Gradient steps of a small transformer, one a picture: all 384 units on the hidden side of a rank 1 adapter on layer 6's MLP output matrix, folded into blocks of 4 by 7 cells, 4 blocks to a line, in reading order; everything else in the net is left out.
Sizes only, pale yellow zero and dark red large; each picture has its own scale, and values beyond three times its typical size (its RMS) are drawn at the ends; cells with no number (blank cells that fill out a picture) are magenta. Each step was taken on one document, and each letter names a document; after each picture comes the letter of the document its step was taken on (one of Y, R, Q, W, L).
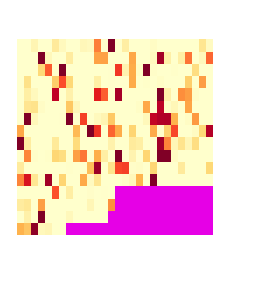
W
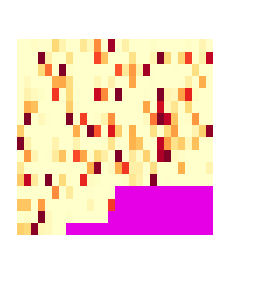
W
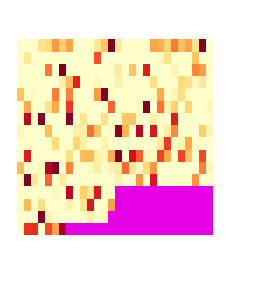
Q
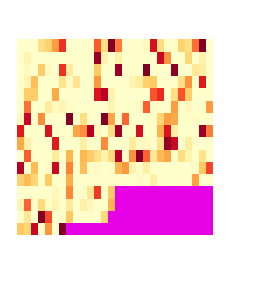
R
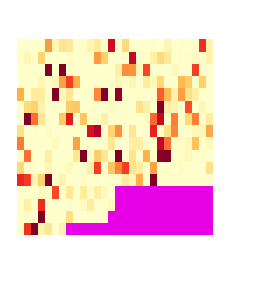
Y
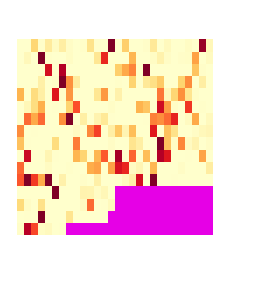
Y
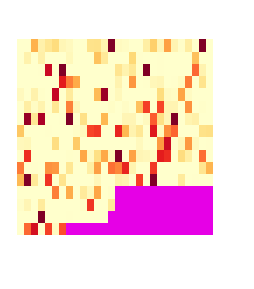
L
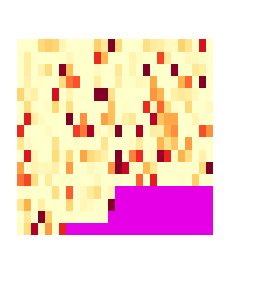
R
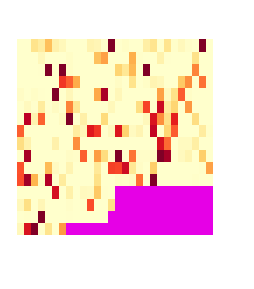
L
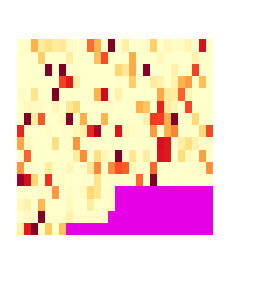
L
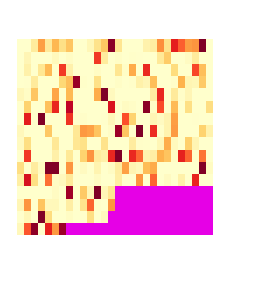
Q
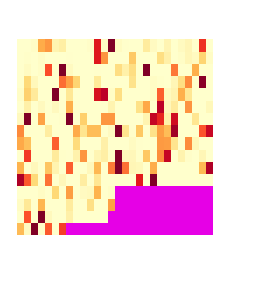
L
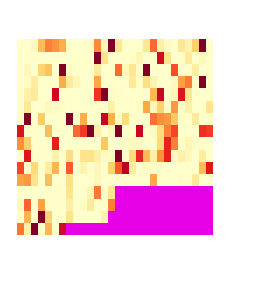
R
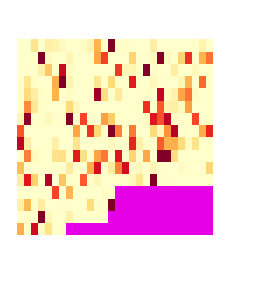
W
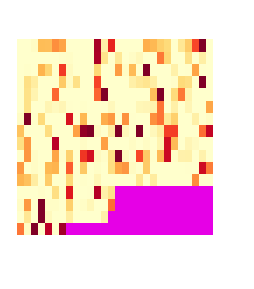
R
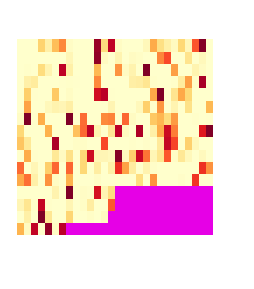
R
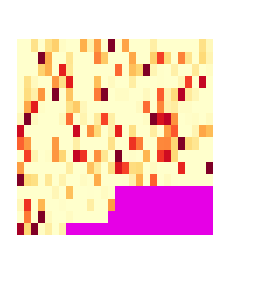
W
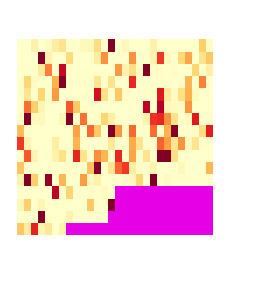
W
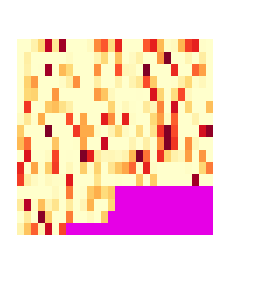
R
